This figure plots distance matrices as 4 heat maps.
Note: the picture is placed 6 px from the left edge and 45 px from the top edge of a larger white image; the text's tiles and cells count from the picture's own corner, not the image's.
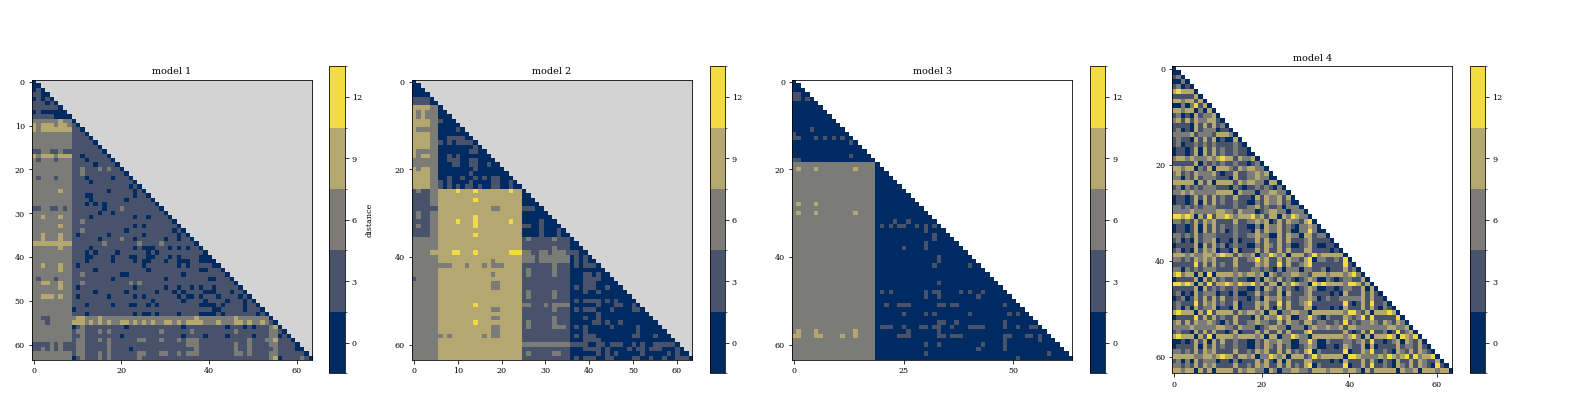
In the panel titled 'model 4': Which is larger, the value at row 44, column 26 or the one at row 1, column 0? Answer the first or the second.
the first
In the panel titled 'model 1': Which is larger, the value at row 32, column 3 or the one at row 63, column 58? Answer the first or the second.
the first
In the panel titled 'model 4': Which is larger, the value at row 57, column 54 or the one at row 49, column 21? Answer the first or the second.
the second
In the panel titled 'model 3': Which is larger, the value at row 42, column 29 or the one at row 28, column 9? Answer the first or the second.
the second
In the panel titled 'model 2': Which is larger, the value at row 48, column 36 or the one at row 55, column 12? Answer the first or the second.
the second
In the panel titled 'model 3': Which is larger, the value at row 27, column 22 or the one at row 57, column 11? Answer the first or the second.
the second
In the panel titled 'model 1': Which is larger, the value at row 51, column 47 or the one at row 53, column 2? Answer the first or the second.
the second
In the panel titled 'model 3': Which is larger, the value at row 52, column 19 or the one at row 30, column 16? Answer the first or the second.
the second
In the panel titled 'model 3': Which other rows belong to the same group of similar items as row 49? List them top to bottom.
19, 20, 21, 22, 23, 24, 25, 26, 27, 28, 29, 30, 31, 32, 33, 34, 35, 36, 37, 38, 39, 40, 41, 42, 43, 44, 45, 46, 47, 48, 50, 51, 52, 53, 54, 55, 56, 57, 58, 59, 60, 61, 62, 63
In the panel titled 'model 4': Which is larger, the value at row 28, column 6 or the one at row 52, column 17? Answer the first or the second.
the second
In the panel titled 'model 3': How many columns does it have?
64
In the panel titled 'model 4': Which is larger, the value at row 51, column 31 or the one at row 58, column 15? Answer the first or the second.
the second
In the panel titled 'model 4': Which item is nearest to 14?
26
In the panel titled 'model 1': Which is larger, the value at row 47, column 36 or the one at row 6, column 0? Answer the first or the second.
the second
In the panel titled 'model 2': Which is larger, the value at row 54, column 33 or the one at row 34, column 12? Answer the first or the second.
the second
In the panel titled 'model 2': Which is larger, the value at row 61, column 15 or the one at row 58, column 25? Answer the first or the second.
the first
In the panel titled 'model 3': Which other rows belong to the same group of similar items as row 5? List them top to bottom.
0, 1, 2, 3, 4, 6, 7, 8, 9, 10, 11, 12, 13, 14, 15, 16, 17, 18
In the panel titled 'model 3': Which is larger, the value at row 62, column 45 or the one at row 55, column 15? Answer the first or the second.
the second
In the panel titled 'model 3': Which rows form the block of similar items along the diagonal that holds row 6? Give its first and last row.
0 to 18
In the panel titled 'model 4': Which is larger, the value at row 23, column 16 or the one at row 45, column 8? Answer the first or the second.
the second
